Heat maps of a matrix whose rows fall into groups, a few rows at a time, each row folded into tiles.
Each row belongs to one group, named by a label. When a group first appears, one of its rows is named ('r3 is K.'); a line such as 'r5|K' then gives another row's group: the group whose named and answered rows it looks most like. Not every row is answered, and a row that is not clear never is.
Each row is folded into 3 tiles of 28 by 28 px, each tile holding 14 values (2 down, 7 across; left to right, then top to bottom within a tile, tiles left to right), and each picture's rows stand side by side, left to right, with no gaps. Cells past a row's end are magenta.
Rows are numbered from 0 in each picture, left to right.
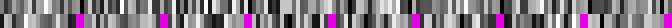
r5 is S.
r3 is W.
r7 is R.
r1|S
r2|S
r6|W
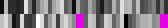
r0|R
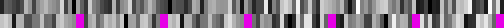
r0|R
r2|R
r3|W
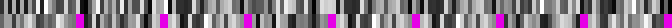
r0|S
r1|W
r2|R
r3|W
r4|R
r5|R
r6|S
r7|S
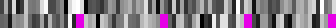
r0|W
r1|R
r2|W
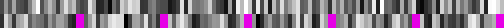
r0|S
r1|S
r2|W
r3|W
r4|S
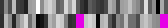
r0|S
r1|R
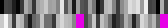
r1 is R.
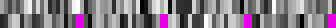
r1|W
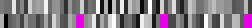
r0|W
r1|S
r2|R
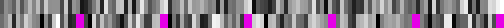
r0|S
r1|W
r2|W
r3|R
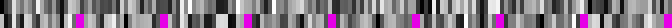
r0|W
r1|S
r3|R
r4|S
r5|W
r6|W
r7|R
